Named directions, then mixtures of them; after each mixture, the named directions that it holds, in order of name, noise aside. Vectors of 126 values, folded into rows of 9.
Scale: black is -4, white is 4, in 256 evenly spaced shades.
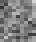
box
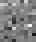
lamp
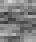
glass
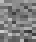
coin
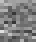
coin, glass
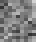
box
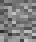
coin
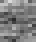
glass, lamp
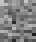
coin, lamp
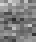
glass, lamp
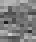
coin, glass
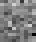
box, lamp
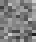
box, coin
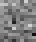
coin, lamp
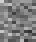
coin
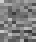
coin
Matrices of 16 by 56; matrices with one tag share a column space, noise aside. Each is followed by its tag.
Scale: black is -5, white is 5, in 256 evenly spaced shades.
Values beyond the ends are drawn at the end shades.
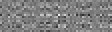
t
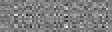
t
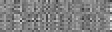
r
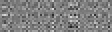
t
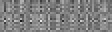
r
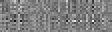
r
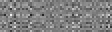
t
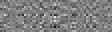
t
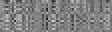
r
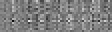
r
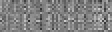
r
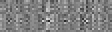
r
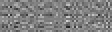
t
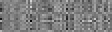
r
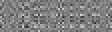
t
